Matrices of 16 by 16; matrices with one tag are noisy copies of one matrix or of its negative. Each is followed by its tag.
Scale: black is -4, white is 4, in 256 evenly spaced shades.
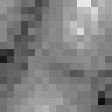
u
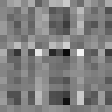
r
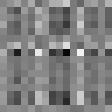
r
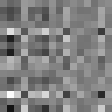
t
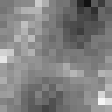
u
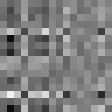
t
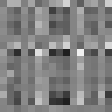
r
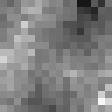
u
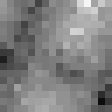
u
